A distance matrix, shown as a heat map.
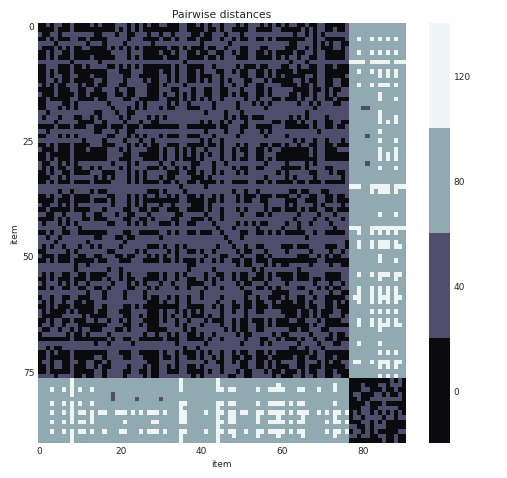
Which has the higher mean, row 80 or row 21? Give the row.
80
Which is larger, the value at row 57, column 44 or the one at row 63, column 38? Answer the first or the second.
the first
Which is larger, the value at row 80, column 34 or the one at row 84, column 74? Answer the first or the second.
the second
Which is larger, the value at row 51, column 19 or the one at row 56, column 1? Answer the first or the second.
the first
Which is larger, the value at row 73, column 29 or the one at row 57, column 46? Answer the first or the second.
the second
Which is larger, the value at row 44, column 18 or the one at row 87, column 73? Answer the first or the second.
the second
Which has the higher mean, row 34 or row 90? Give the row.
90
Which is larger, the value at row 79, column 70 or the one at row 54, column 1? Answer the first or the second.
the first
